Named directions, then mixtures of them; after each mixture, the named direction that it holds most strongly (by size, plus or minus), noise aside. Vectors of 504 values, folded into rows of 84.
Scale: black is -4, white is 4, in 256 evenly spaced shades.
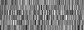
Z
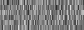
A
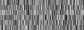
A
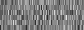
Z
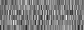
Z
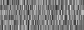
A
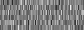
A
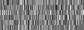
A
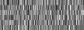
A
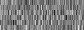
Z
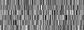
Z
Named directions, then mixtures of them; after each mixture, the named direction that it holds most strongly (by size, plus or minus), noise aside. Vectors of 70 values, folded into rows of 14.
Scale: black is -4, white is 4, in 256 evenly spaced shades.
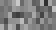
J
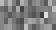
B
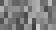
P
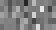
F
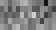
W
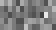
B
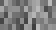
P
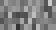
P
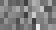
P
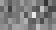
W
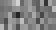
J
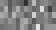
F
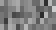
J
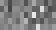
F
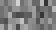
J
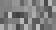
J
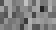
F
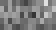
W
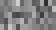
J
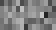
B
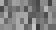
P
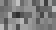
J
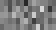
F
